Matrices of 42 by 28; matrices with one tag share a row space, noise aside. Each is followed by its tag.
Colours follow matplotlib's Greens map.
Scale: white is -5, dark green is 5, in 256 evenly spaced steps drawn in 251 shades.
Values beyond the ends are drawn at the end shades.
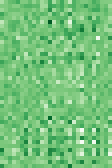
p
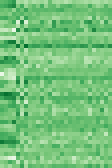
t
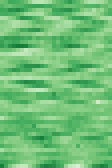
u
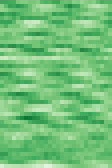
u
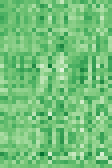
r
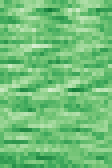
u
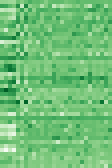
t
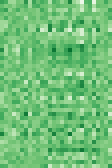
p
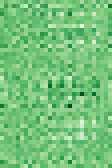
p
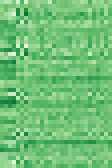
t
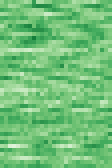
u
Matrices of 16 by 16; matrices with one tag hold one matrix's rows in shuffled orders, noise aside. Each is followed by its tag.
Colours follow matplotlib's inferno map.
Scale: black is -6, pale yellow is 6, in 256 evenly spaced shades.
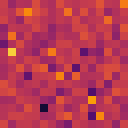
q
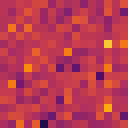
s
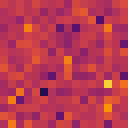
s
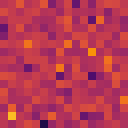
q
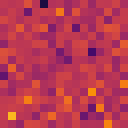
q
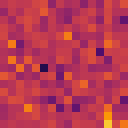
s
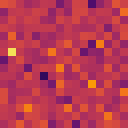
q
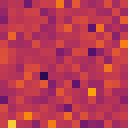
q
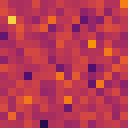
q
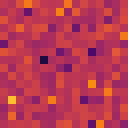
q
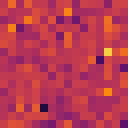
s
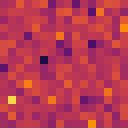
q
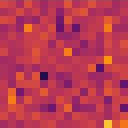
s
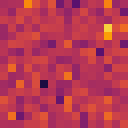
s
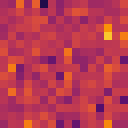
s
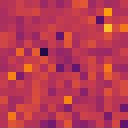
s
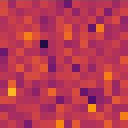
q
